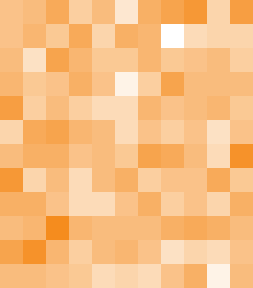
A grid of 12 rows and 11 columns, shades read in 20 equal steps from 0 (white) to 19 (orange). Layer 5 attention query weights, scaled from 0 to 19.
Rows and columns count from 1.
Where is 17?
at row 1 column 9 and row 8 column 1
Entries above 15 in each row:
2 0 0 0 1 0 1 1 0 1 1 0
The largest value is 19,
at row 10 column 3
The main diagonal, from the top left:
10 12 15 13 6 6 15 10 10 13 10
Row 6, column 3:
15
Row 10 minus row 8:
-6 5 8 6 0 -2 3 3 4 -1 2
